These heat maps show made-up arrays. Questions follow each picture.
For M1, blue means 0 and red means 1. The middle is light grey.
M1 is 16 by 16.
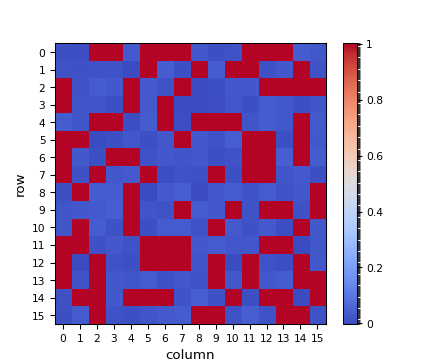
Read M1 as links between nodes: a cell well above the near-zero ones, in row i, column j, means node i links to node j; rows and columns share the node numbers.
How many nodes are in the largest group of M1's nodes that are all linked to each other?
5
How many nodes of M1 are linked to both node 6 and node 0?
3
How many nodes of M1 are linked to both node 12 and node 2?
3
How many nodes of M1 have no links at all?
0
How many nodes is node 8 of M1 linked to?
3
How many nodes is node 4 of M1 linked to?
7
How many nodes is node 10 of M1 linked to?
4
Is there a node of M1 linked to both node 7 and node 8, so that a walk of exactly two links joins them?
no
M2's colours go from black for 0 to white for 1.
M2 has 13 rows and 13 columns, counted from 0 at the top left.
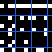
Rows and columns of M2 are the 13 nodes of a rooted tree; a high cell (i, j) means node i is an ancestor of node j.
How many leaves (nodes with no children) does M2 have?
5
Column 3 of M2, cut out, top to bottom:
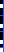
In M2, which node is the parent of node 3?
6
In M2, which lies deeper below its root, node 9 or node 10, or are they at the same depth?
the same depth
